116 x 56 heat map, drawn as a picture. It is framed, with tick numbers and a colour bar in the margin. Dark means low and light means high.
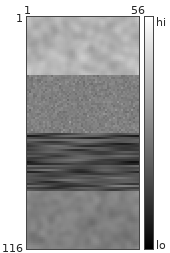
It is made of 4 by 1 panels. Panel 1,1: high, blotchy, faint in contrast. Panel 2,1: middling, fine-grained, faint in contrast. Panel 3,1: low, streaked across. Panel 4,1: middling, blotchy, faint in contrast.
